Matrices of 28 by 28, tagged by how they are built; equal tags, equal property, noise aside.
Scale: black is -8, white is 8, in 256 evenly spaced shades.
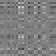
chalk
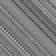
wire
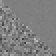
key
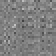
chalk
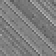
wire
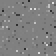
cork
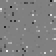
cork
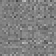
chalk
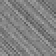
wire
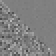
key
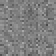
chalk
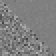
key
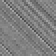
wire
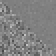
key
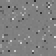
cork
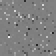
cork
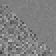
key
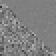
key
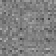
chalk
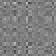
chalk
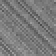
wire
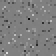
cork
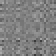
chalk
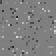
cork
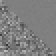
key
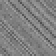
wire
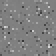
cork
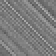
wire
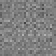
chalk
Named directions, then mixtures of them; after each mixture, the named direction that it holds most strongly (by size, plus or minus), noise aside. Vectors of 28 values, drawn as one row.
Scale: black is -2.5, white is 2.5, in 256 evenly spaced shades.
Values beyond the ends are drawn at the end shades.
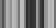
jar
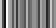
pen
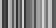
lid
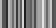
lid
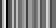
pen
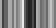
jar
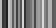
lid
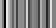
pen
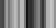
jar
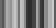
jar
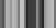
jar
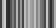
pen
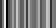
pen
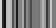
pen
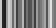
lid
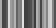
lid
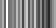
lid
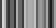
jar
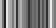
pen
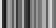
lid
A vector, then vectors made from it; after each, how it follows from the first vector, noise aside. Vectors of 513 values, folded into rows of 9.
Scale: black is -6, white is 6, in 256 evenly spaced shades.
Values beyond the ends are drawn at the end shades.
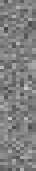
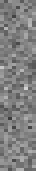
sign-scrambled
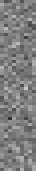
sign-scrambled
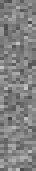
sign-scrambled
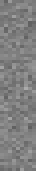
shrunk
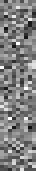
scaled up
